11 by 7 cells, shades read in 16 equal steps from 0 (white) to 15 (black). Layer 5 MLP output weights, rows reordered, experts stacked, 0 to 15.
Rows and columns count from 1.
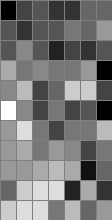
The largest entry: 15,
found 3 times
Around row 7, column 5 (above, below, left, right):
11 7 11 8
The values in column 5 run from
3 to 13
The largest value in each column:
15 12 11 13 13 14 15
